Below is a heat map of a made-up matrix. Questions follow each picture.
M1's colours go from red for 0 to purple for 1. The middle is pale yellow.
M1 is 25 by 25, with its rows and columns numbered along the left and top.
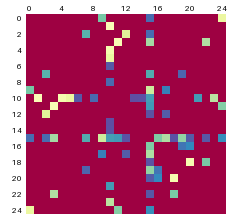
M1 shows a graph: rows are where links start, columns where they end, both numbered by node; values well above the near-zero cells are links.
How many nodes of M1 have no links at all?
0
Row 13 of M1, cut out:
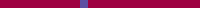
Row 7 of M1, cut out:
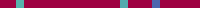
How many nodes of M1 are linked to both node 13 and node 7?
0
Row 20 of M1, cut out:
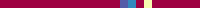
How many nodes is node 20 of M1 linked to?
3
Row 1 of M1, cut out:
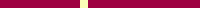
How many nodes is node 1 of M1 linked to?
1
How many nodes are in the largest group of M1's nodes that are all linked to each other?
3
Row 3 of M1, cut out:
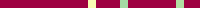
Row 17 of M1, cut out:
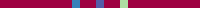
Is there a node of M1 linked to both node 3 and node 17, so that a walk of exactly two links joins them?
yes
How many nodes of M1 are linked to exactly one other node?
9
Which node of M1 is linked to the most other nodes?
node 15
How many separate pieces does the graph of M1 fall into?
1
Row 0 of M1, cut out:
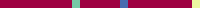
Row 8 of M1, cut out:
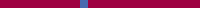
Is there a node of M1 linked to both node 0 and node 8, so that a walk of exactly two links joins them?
no
